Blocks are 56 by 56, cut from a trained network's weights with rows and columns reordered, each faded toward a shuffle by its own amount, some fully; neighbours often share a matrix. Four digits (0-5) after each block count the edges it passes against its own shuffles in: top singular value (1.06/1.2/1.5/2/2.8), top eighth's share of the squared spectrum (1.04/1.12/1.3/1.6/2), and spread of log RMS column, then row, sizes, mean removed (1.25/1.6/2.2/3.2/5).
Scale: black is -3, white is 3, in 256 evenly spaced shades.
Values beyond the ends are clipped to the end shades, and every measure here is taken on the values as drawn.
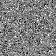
0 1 0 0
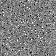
0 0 0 0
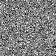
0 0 0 0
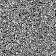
0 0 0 0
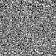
3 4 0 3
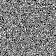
0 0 0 0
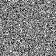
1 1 0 0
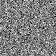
0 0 0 0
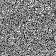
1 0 0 0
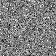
0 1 0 0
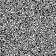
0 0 0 0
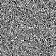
2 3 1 1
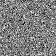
0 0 0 0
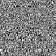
3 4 1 3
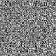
3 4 2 2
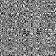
3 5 2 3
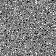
1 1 0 0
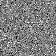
2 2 0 0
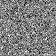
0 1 0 0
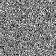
2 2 0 1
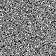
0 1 0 0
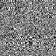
3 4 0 3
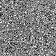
0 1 0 0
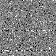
3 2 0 1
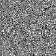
2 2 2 1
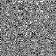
3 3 2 1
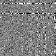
4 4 2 2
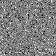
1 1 0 0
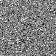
1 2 0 0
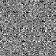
3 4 2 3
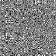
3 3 2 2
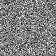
0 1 0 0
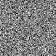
2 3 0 1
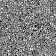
1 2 0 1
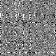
3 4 2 2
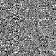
2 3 2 1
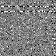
3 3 1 2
